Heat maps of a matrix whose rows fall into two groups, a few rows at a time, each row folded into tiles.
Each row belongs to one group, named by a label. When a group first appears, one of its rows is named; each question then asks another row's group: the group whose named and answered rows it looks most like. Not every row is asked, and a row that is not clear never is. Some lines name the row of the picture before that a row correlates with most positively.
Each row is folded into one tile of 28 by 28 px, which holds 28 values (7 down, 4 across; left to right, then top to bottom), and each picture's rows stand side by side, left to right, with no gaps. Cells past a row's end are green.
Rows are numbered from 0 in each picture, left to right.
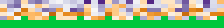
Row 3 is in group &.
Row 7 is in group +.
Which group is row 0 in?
+
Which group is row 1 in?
&
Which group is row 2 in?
&
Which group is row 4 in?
&
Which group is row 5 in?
+
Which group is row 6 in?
+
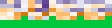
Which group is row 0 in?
&
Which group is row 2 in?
&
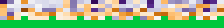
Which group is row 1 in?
&
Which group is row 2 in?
&
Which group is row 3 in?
+
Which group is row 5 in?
+
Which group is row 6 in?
&
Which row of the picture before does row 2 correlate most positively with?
0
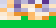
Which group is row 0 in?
&
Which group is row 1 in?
&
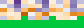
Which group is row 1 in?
+
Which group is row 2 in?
&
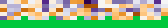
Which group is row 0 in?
+
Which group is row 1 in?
&
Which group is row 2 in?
+
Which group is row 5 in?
&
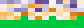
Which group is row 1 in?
+
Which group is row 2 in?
&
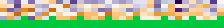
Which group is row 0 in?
+
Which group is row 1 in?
+
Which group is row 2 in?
&
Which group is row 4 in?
&
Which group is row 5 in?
&
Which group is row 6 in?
+
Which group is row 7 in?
&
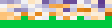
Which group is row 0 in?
&
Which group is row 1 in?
&
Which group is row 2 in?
+
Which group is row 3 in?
&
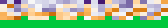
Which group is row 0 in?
&
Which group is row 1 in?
&
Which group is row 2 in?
&
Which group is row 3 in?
&
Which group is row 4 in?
+
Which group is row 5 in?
+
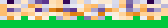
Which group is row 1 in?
+
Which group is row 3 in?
+
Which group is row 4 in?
&
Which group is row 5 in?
+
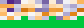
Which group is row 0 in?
+
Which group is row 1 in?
+
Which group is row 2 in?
+
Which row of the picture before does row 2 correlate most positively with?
3
